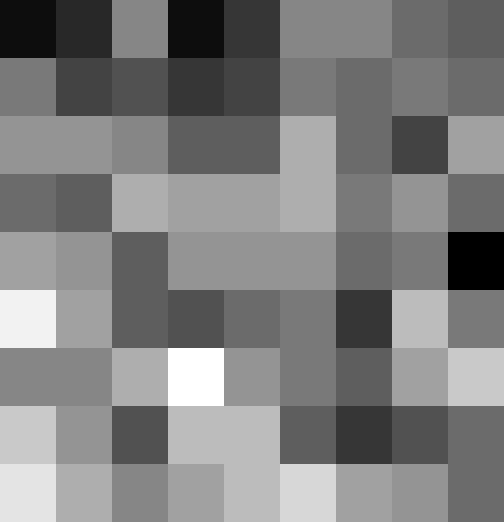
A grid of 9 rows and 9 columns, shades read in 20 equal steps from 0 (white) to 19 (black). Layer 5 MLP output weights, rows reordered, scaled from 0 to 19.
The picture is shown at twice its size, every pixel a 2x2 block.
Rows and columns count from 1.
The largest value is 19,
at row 5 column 9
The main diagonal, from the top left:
18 14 9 7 8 10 12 13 11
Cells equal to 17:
0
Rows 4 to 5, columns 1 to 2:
11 12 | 7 8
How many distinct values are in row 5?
6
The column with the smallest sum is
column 1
